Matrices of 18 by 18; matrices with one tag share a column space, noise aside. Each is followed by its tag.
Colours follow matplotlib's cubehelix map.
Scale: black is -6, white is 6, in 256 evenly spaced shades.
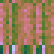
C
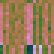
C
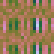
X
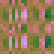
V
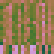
C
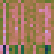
C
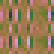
V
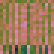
C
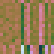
C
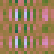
V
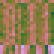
C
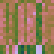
C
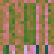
C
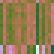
C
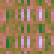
V
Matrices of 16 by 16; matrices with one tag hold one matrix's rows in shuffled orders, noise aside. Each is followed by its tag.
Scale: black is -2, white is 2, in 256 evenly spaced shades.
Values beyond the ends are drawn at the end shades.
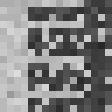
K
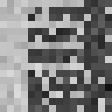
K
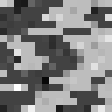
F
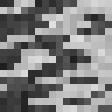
F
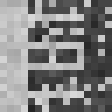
K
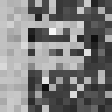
K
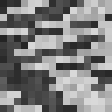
F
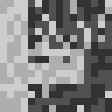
K
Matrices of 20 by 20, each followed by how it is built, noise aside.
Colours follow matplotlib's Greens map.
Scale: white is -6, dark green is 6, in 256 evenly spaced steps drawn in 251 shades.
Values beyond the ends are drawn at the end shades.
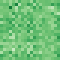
low rank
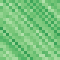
Toeplitz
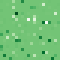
sparse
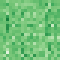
low rank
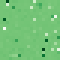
sparse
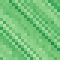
Toeplitz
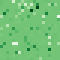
sparse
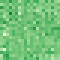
low rank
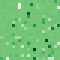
sparse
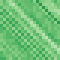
Toeplitz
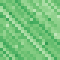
Toeplitz
